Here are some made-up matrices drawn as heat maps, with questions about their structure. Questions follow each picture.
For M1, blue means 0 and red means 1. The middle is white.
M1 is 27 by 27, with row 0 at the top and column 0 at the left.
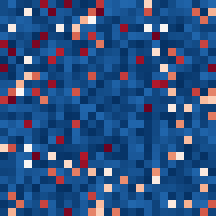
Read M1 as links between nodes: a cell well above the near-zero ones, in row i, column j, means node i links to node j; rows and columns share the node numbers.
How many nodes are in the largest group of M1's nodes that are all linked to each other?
3
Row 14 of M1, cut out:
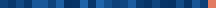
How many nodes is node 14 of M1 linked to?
1
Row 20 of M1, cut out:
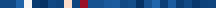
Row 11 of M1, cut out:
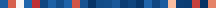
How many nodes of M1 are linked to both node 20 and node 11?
0
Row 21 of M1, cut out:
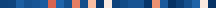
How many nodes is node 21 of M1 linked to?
6
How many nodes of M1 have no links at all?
1
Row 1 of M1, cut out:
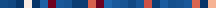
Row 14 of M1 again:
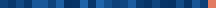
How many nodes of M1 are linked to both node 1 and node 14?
1
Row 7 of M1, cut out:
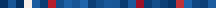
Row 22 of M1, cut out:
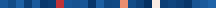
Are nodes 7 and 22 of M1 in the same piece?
yes
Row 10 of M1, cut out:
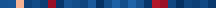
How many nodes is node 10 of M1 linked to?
4
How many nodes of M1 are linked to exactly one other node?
1
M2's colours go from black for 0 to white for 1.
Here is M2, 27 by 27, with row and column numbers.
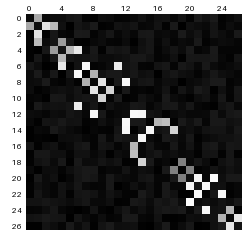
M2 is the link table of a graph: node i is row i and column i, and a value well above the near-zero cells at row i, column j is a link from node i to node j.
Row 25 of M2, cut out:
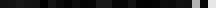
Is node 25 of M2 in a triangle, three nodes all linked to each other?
no
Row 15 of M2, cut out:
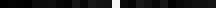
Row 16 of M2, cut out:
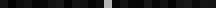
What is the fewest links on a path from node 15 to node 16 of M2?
4
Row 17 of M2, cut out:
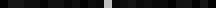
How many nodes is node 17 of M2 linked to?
1
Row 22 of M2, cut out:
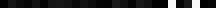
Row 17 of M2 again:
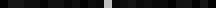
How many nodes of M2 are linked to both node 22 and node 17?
0
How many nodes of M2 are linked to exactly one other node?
10
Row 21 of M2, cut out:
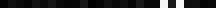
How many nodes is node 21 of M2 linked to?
2
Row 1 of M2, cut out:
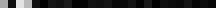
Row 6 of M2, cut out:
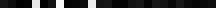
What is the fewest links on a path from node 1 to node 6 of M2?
3
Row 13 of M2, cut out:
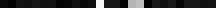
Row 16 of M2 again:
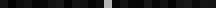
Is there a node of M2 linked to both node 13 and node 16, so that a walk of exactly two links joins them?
no
